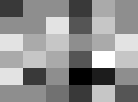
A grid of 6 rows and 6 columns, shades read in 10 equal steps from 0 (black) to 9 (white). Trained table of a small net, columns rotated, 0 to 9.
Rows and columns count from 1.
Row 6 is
5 5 4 2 7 3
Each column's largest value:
8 7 8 5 9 8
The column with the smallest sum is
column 4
